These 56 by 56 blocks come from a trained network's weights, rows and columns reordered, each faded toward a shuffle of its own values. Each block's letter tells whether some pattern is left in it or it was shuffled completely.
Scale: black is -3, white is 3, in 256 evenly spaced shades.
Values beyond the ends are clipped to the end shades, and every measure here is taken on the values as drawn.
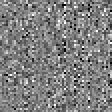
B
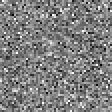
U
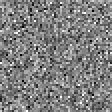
U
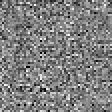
B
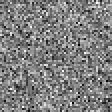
U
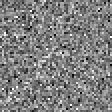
U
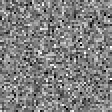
U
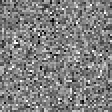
U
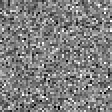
U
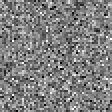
U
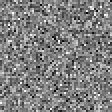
U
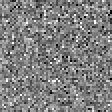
U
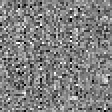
B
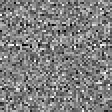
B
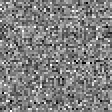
B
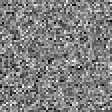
B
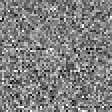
B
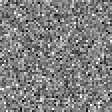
U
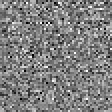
B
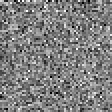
B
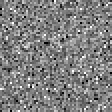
U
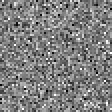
U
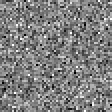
U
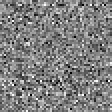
B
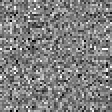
B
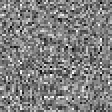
B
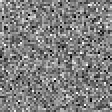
U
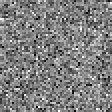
U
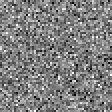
U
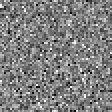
U
